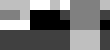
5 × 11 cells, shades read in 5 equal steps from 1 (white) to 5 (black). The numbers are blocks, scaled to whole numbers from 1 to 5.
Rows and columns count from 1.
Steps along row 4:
same same same same same same down same same up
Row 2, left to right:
3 3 2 5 5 5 4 3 3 3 4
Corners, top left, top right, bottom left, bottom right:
2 2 4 4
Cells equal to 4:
18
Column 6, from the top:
2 5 5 4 4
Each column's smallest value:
1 1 1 1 1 2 1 2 2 2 2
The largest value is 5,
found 8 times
